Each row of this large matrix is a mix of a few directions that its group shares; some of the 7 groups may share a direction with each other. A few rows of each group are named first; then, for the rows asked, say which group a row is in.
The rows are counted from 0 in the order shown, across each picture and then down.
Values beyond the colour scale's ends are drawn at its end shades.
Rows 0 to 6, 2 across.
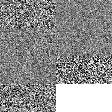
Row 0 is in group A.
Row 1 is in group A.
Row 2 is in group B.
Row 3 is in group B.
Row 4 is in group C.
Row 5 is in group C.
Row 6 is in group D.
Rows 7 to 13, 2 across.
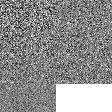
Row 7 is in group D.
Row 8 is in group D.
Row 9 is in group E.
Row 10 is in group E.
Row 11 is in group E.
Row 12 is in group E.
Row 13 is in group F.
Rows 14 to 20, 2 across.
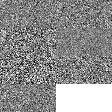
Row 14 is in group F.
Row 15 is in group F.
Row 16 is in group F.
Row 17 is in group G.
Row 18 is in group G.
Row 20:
D
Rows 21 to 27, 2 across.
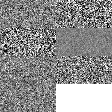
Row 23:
F
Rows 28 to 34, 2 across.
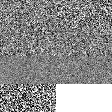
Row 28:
D
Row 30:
B
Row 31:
B
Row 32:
C
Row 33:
E
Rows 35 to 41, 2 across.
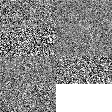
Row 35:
D
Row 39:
D
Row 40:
B
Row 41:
C
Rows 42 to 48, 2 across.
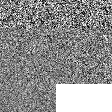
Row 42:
B
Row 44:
A
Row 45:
A
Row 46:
A
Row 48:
C
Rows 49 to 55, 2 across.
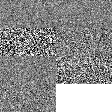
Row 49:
B
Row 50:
D
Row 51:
D
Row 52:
F
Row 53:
E
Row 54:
D
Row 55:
D
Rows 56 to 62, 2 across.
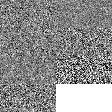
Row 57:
A
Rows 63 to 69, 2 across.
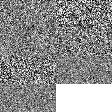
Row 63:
E
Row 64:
D
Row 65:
C
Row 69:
E
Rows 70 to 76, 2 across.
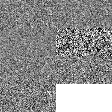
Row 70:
B
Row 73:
B
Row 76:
A
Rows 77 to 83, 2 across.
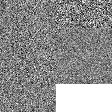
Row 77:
F
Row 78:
E
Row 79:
F
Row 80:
E
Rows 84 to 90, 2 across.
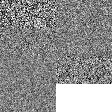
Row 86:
E
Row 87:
F
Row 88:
B
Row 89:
B
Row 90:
E
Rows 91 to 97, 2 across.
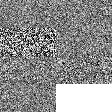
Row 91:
C
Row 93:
E
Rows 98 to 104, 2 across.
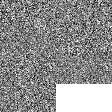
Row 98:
G
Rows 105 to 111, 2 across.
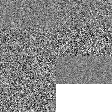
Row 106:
A
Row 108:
B
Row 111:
E
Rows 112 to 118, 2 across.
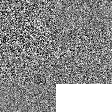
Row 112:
G
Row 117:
C
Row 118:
A
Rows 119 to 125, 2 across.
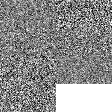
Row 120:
D
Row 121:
E
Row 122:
C
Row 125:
D
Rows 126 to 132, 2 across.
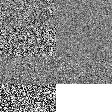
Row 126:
B
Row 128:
F
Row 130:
D
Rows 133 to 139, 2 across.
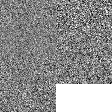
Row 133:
G
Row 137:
G
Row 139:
C
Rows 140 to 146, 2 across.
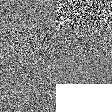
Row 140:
E
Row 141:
F
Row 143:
C
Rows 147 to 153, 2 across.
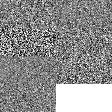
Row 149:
G
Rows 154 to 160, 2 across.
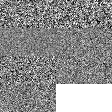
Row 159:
A
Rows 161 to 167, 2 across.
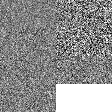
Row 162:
A
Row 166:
E
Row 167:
A
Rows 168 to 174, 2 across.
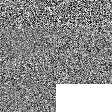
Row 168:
E
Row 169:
D
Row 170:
G
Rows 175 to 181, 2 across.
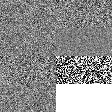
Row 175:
E
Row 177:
E
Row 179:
C
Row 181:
G
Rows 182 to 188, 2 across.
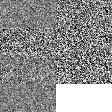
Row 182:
D
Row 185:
G
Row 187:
D
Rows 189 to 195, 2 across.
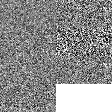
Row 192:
G
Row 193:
C
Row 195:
D
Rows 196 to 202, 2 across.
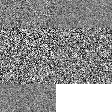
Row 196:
D
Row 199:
E
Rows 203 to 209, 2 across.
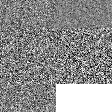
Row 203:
D
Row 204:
D
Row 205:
B
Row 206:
F
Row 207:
F
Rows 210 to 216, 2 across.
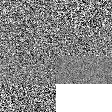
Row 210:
D
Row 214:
C
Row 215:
F
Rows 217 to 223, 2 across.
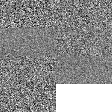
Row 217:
D
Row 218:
C
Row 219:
D
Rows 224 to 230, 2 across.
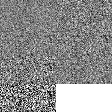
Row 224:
C
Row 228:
G
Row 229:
E
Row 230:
A
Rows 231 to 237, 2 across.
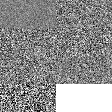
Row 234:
D
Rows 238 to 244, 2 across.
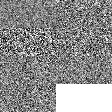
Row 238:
B
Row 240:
D
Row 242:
C
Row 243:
E
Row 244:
C
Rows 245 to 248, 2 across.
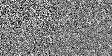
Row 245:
D
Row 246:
B
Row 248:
E
